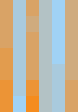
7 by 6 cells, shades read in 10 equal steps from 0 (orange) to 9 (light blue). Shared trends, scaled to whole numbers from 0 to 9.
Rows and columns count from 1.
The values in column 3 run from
0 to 4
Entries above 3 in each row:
4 5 4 4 4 3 3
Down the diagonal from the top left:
3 8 3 7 8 3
